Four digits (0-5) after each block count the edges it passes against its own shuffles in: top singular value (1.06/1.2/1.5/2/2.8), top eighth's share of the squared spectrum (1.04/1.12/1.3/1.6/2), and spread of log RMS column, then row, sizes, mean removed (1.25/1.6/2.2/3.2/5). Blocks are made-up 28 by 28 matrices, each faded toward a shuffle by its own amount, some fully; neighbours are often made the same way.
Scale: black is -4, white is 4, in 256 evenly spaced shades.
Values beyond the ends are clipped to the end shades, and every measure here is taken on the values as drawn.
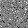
0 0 0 0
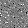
0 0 0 0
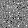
1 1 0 0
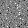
1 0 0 0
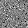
0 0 0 1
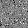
0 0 0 1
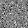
1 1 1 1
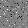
1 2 0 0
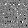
2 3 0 1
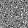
1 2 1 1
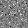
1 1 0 1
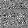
1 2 1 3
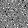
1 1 0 0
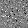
0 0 0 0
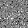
1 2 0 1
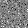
0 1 0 0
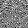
1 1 0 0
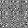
3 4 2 2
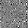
3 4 2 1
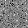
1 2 0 1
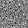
0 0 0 0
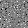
0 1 0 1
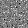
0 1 0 0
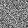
2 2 0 0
